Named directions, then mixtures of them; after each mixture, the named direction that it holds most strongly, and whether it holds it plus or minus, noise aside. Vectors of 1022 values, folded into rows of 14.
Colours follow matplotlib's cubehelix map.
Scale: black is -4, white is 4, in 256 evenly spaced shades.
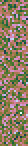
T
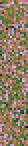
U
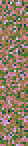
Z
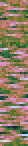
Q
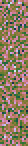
Z, plus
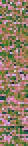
Z, plus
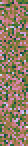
U, minus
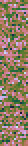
T, minus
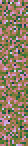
Z, plus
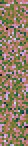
U, plus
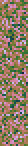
T, minus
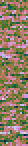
Q, minus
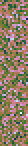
T, plus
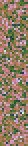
T, minus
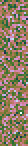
T, plus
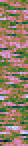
Q, minus
